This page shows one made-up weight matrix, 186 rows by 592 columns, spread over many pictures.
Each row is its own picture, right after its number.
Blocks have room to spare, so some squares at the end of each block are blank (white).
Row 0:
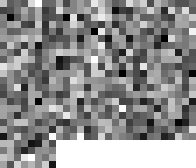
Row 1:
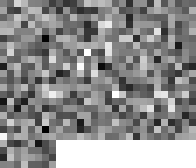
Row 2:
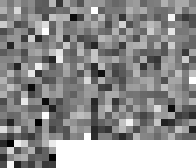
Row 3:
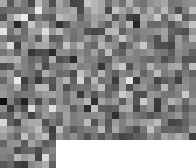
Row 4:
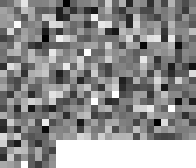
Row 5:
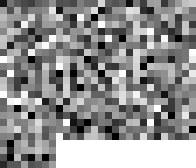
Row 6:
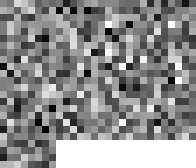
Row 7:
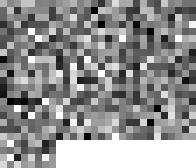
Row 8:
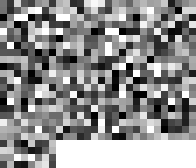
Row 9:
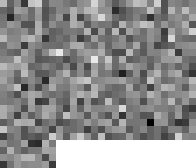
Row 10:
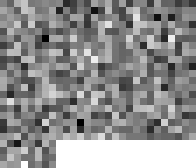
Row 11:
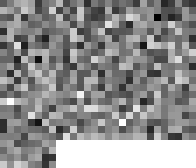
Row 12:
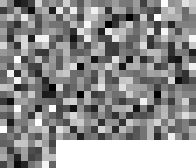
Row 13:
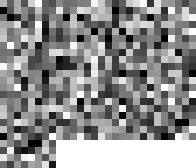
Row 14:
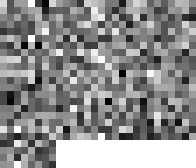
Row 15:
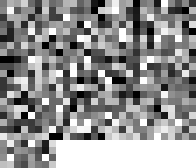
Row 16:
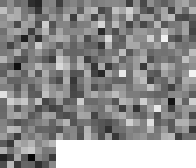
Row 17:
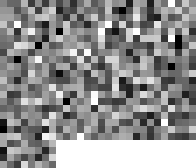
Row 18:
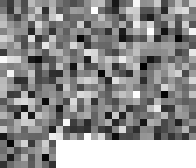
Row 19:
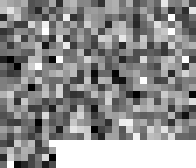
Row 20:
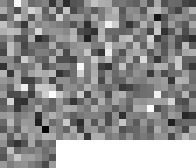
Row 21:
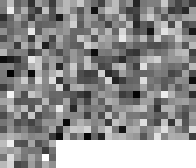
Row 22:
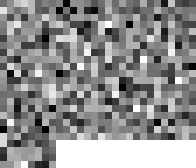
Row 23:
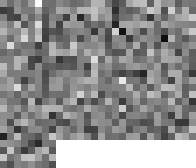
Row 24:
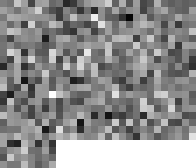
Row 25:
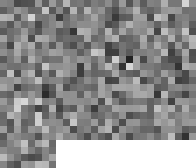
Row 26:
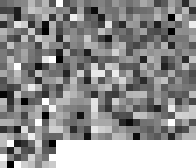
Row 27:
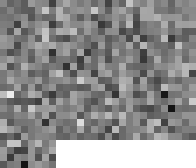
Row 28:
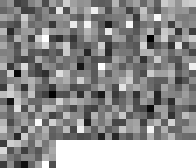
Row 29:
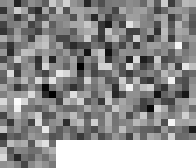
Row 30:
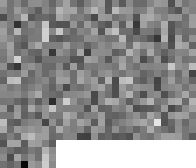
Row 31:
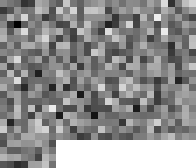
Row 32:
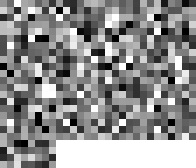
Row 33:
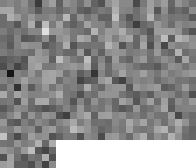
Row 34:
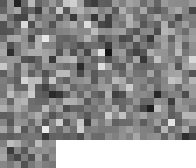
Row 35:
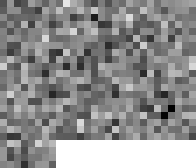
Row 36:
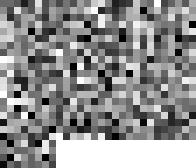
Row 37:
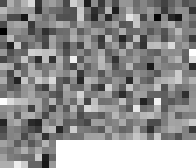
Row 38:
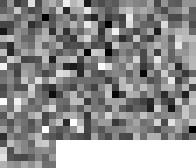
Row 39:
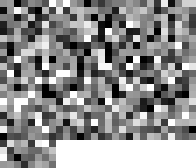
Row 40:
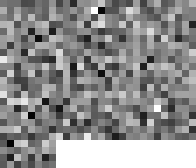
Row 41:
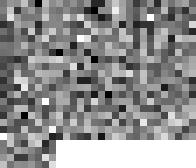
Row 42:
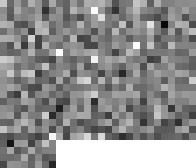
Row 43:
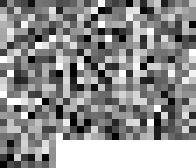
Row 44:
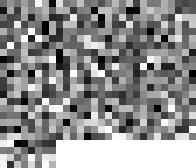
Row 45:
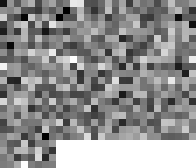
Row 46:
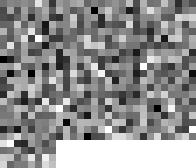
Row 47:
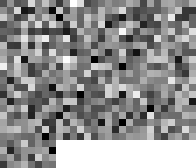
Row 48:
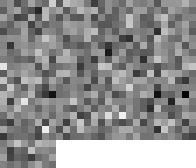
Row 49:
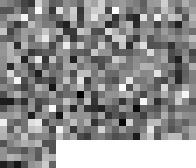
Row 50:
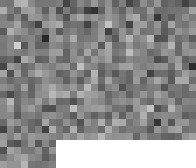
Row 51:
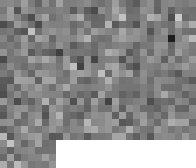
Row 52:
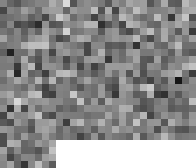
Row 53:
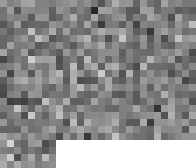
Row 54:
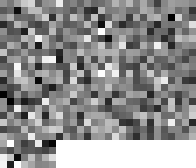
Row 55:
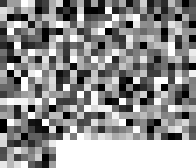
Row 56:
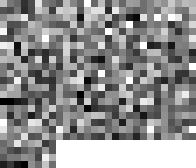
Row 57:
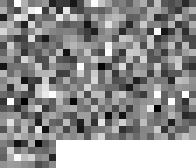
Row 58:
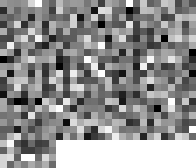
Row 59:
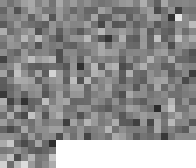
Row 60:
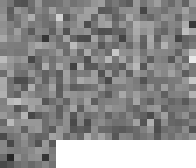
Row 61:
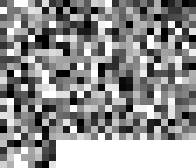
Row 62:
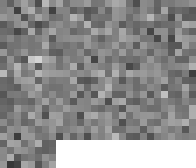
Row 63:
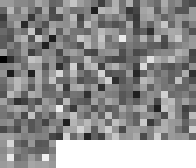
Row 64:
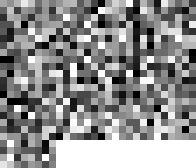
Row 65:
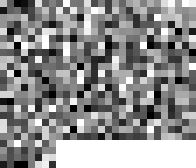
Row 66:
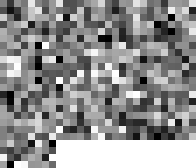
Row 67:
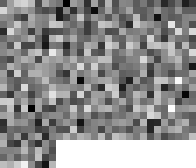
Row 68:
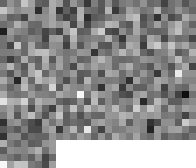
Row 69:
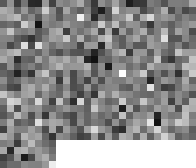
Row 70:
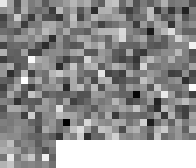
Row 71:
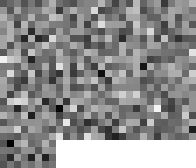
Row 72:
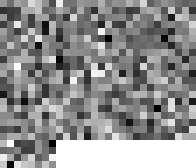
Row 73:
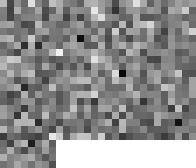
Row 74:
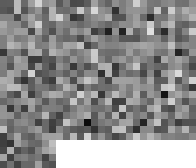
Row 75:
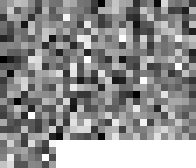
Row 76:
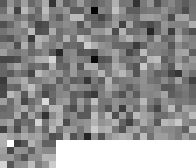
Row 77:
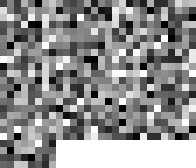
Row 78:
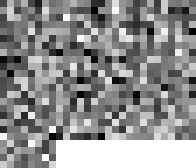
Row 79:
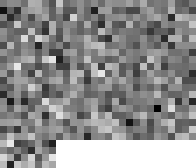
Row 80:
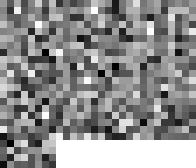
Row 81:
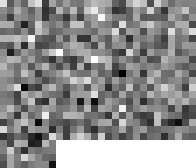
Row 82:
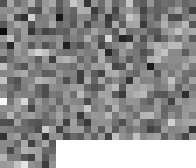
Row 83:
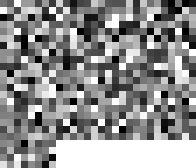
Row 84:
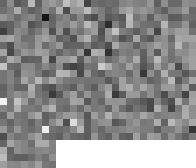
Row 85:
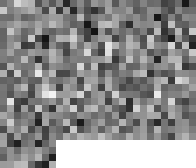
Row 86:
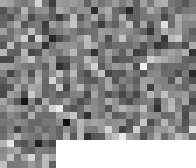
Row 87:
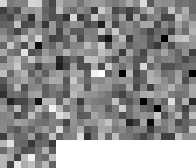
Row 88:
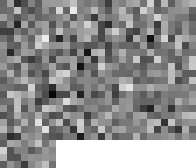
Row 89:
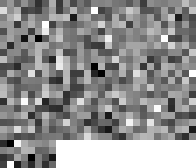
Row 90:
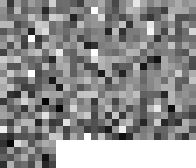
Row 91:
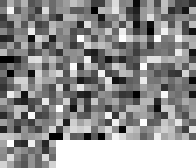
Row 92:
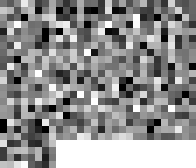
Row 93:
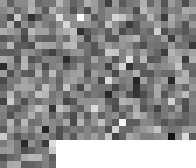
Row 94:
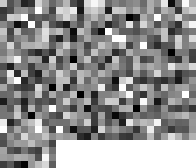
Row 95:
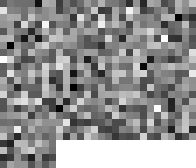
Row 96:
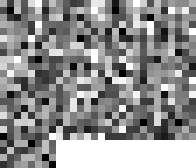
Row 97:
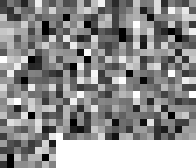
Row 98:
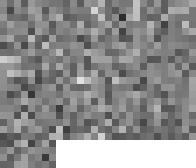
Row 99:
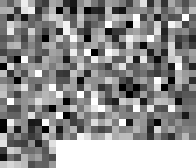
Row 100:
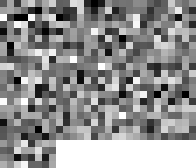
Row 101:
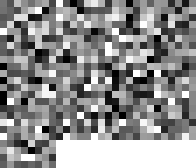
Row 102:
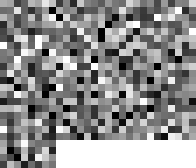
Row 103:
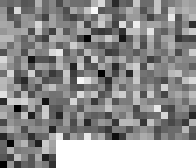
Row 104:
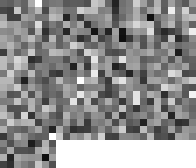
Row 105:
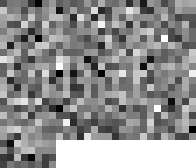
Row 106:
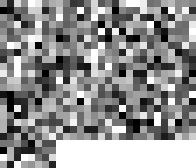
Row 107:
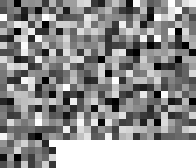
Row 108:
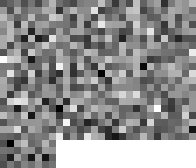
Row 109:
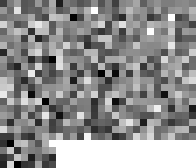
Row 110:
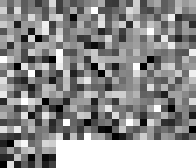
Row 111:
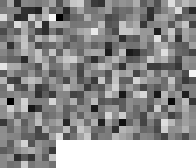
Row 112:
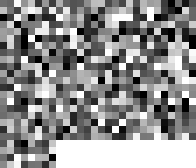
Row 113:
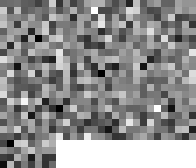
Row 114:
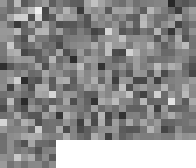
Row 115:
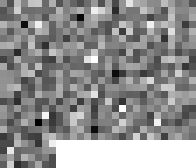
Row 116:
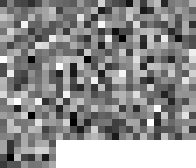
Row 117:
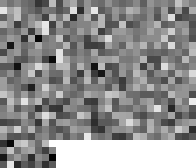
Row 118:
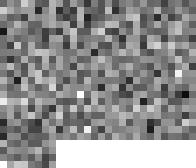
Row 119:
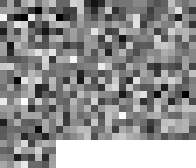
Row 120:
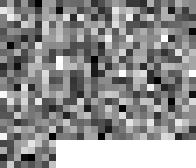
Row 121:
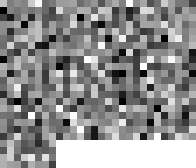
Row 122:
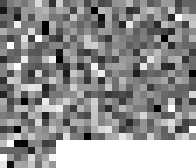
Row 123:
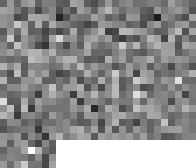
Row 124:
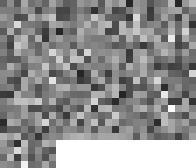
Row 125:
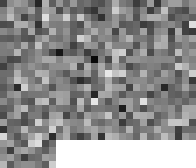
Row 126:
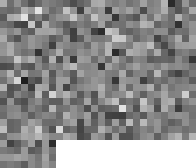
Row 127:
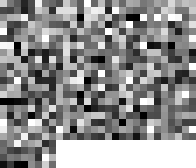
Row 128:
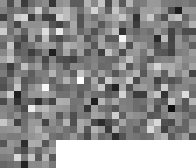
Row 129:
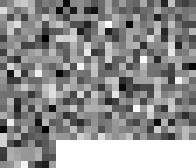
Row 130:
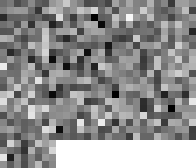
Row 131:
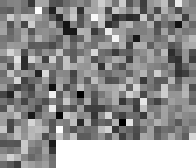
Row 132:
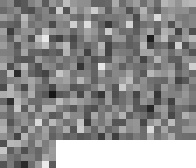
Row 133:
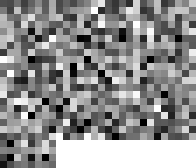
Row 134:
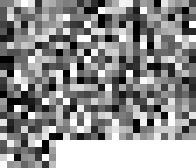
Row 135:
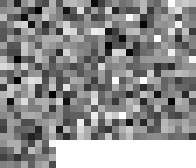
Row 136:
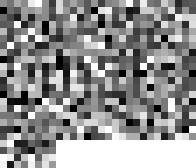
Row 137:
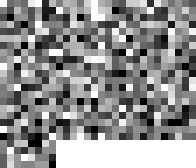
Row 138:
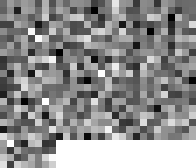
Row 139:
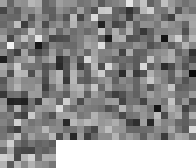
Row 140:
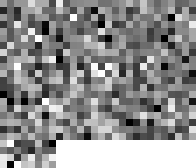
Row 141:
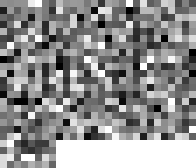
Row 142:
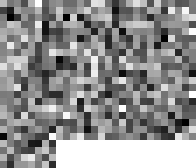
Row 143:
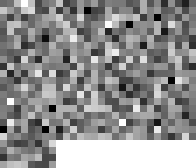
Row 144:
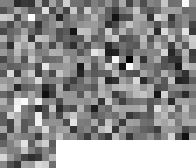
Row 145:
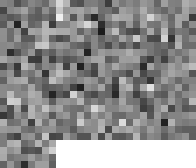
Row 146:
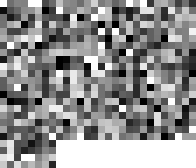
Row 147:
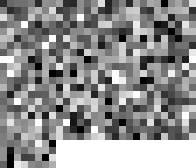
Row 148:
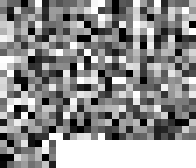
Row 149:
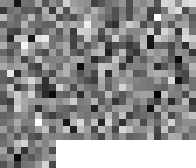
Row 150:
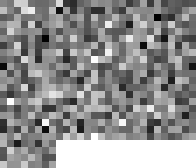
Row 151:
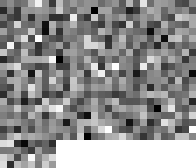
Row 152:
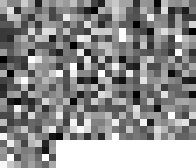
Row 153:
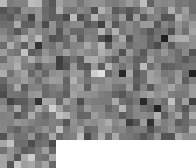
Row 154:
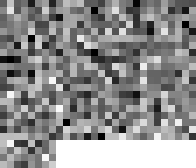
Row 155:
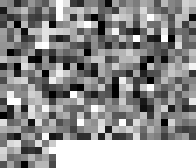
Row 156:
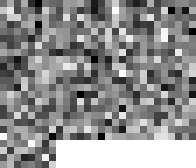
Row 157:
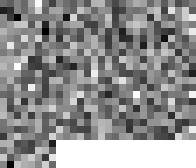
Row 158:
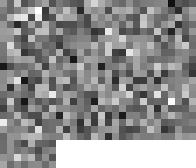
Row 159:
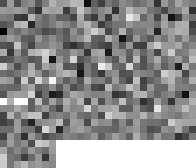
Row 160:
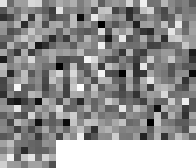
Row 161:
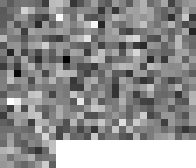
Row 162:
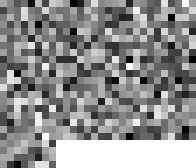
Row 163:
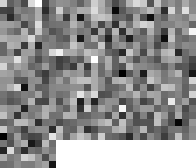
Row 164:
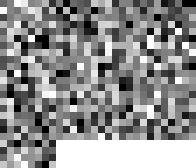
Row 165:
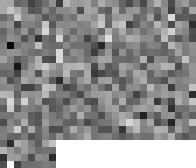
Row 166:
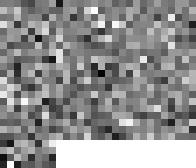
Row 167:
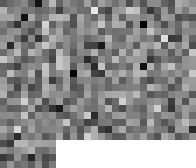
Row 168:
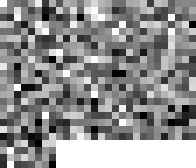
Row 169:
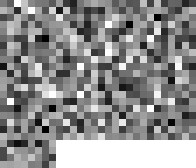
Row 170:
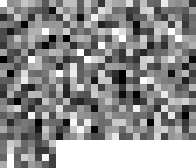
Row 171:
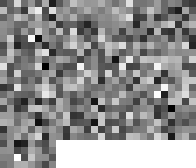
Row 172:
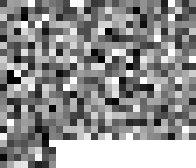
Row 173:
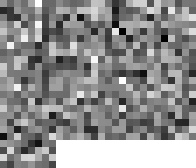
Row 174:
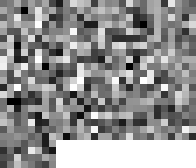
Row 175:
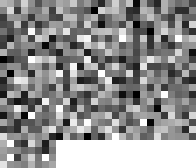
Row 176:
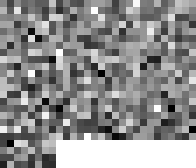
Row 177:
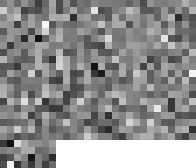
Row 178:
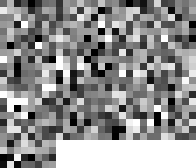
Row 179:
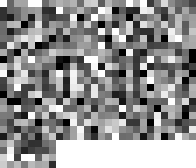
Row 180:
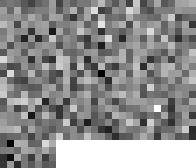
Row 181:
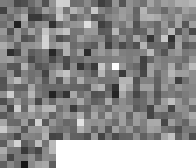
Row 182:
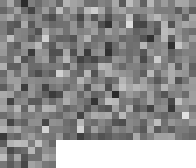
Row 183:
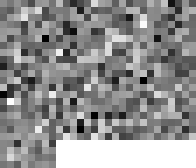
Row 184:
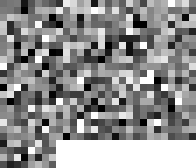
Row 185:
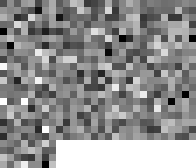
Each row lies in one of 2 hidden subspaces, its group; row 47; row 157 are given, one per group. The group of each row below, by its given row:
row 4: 47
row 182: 47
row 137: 157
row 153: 157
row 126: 47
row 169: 47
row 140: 157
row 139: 157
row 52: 47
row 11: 47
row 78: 157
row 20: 47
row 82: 47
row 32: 47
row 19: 157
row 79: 157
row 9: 157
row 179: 157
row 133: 157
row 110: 157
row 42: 157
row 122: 157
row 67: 47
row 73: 157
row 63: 157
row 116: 157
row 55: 47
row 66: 157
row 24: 47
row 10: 47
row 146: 157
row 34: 47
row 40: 157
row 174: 47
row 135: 47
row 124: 47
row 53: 157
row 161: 47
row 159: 47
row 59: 157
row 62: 157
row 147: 157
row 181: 47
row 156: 157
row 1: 47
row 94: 47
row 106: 157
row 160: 157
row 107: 47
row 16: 157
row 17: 47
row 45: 47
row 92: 47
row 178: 157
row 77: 157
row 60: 157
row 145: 47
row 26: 157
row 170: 157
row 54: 157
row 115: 157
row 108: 157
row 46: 157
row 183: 47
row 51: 157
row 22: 47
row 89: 157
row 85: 47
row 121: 157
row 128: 47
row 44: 157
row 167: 157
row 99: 47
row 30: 47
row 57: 47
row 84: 47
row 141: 157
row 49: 47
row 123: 47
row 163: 157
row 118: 47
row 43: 157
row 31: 47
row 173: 157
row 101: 47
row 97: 157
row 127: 47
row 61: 47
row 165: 157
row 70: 157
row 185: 47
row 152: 157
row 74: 157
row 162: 47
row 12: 47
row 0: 157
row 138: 157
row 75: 157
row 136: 157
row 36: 157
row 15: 157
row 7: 157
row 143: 47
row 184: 47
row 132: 47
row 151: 157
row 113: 157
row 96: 157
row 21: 157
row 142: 157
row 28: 47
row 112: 47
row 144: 47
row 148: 157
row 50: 47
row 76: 157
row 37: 47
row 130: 47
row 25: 47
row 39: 47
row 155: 47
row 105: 157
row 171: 47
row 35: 47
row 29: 47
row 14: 157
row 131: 47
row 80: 157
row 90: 157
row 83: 47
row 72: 157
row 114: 47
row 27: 47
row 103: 157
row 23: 157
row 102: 47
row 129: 47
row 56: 47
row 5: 157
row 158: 47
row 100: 47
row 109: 157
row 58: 157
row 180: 157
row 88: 47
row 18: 157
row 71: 157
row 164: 47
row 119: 47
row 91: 157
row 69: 157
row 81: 157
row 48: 47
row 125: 157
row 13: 157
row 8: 47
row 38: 47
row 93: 47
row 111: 47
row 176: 157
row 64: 157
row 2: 157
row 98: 157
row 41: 157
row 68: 47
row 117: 157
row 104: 157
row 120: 157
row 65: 47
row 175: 157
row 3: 47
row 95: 157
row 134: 157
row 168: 157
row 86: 157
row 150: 47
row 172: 47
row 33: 157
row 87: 157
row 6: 47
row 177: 157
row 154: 157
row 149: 47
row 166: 157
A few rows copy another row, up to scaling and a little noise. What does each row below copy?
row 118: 68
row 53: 7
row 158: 114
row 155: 145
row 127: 56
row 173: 23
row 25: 144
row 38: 84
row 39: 29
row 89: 177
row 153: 87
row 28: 132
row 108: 71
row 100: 119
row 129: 22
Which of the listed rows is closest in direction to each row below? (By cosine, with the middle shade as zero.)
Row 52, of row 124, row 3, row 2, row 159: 159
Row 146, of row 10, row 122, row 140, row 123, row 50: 140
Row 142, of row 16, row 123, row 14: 14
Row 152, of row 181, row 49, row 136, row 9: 136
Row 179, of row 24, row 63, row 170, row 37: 170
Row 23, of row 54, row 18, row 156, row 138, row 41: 18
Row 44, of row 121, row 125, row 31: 121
